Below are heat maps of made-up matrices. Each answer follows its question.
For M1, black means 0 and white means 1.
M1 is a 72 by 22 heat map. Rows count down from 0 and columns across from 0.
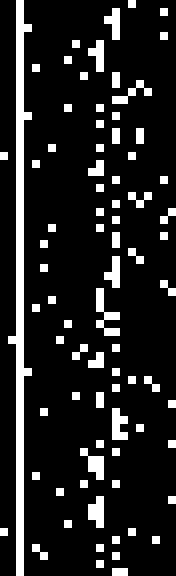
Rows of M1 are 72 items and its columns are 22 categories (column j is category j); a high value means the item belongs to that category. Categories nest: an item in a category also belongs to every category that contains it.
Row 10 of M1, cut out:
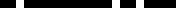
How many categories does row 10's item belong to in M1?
3
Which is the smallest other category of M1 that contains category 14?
2
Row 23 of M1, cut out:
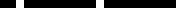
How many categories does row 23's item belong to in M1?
2
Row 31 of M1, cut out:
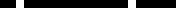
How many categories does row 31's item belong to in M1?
2
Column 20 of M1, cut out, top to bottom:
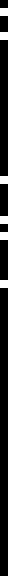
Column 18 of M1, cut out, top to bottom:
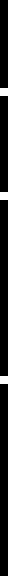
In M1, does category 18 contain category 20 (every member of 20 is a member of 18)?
no
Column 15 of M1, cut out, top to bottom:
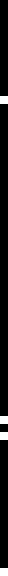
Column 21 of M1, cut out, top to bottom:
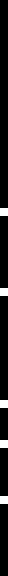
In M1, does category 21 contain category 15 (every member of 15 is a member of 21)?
no
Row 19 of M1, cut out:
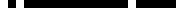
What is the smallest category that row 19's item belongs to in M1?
0
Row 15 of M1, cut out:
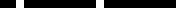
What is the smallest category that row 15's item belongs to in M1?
12
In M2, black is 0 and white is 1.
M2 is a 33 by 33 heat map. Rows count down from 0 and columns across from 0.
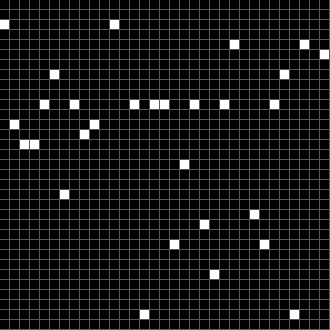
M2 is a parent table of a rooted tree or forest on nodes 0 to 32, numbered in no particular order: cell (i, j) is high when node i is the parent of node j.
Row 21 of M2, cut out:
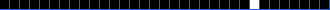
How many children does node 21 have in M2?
1
